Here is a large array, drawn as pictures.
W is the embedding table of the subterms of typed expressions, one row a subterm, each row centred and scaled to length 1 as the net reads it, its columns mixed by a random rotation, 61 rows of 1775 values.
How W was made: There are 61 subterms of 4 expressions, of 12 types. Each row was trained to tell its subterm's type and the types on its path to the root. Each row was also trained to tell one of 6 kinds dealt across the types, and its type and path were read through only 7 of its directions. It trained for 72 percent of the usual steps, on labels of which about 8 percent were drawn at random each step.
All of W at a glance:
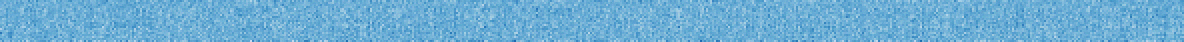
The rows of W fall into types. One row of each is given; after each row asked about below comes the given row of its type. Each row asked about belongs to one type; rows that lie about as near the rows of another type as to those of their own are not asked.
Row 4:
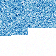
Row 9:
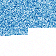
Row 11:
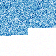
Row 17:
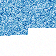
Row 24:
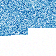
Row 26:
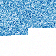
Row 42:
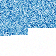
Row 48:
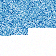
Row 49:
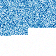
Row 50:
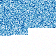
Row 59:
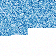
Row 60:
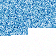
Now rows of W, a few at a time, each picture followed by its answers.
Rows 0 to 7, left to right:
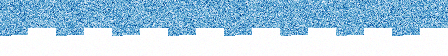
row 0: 4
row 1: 4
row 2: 60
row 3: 59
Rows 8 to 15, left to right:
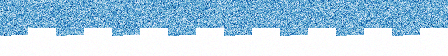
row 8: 4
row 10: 60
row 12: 49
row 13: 17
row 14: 17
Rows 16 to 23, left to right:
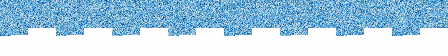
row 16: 59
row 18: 49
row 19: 60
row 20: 26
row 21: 48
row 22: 26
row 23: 59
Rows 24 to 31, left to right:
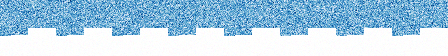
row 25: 4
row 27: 50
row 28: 11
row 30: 9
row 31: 50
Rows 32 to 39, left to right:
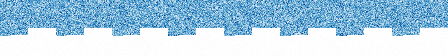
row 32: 17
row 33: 48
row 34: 49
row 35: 59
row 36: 9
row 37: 48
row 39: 9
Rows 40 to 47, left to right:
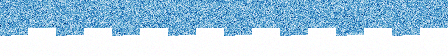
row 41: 48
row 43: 17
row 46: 60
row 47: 9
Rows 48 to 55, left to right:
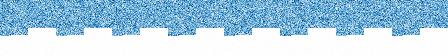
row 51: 59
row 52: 48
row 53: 4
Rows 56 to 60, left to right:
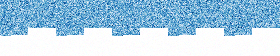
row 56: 50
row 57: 9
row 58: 11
